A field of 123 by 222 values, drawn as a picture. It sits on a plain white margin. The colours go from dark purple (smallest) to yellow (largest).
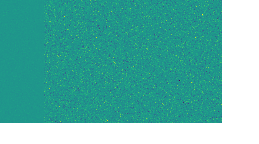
The halves do not mirror each other. Overall the values sit about 50% of the way up the scale. No overall slope runs across the table. The left part is calmer, up to a seam about 20% of the way across. There are no regular stripes. The distribution is heavy-tailed on both sides.
